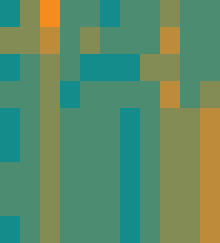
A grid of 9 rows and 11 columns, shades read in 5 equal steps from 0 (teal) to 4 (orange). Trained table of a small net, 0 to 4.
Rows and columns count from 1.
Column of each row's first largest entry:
3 3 3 9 11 11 11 11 11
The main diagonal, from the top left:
0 2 2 0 1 1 0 1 2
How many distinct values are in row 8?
4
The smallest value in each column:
0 1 2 0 0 0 0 1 2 1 1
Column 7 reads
1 1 0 1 0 0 0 0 0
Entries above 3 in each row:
1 0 0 0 0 0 0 0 0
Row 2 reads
2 2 3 1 2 1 1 1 3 1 1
